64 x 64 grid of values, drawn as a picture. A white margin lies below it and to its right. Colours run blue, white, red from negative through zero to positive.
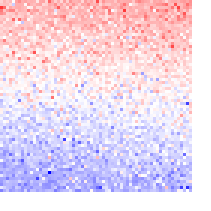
Overall the values sit about 50% of the way up the scale. The texture is fine-grained noise. The histogram is bell-shaped. The field climbs toward the top. No regular stripes run through it.
